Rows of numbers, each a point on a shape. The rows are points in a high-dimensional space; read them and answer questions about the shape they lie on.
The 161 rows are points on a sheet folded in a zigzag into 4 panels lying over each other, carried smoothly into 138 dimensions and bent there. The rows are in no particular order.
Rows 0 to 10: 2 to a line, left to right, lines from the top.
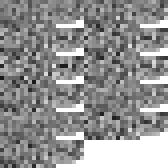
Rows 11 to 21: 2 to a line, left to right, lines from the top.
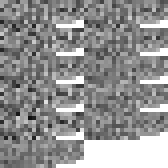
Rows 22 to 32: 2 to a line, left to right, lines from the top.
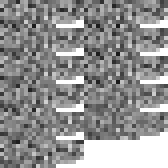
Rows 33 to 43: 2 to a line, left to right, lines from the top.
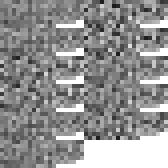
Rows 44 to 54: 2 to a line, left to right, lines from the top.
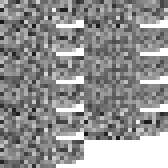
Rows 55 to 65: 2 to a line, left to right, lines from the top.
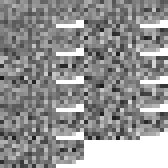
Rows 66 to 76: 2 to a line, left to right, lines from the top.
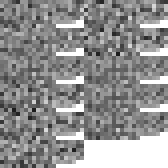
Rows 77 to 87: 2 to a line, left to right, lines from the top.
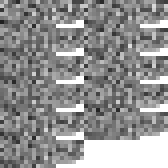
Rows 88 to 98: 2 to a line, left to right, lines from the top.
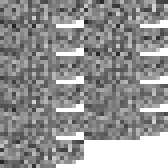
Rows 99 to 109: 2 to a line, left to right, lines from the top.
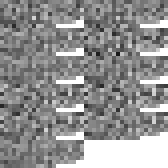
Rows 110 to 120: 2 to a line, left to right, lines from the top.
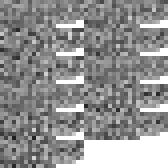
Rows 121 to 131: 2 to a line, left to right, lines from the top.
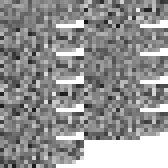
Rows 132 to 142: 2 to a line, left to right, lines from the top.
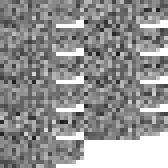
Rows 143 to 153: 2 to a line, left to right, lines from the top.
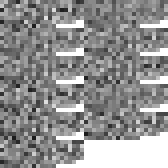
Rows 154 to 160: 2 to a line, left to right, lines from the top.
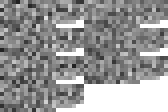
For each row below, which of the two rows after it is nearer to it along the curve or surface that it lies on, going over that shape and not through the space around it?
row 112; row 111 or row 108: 108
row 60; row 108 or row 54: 108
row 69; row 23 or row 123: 23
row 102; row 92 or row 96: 92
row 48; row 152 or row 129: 152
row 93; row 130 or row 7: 130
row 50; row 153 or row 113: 113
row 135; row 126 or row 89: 126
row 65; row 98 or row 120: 120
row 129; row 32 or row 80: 32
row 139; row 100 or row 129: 129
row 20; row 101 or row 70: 70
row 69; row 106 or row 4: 4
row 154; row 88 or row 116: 116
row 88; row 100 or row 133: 133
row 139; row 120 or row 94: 94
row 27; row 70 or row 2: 2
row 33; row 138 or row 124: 124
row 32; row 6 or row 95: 95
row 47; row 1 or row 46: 1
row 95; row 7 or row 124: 7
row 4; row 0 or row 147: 147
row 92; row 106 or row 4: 4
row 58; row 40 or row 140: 140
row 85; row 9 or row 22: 9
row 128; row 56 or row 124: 124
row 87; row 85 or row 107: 107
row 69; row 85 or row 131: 131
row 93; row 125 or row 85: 85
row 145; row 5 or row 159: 5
